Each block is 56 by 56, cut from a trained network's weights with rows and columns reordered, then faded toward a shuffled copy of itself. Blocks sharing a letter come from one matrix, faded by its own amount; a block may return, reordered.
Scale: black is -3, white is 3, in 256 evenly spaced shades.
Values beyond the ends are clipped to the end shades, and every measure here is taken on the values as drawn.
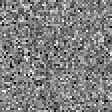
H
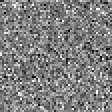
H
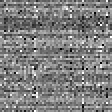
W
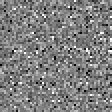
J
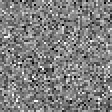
H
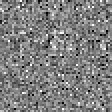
J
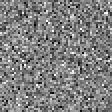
H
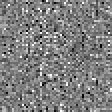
J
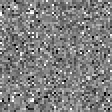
J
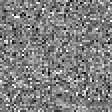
H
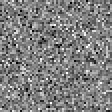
H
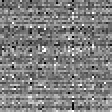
W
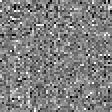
J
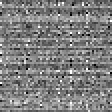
W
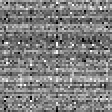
W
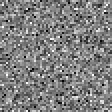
H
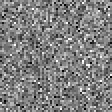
H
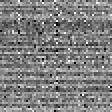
W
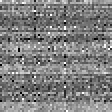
W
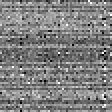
W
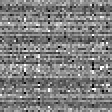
W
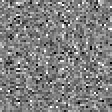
J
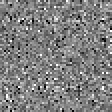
J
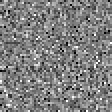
H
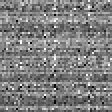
W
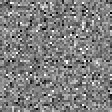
J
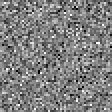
H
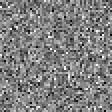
H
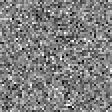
H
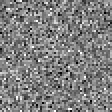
H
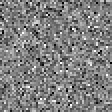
H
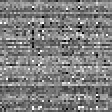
W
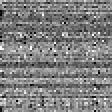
W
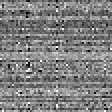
W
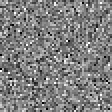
H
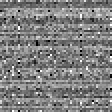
W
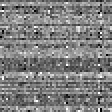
W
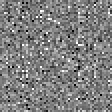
J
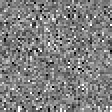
J
